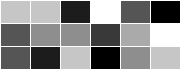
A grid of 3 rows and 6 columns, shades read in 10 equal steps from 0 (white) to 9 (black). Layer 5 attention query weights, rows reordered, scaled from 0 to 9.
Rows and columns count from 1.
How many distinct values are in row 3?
5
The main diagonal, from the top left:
2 4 2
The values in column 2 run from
2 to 8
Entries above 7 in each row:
2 0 2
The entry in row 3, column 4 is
9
